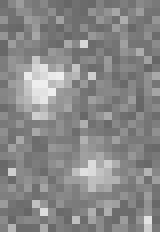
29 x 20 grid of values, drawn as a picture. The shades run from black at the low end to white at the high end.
Two bumps rise from the field. No single row or column stands out from its neighbours. There is no overall slope. Neither half mirrors the other. The values are skewed, with a long tail toward high values.
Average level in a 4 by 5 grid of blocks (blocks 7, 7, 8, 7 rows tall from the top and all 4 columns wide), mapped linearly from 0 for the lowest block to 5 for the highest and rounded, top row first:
00010 | 25100 | 11210 | 01111
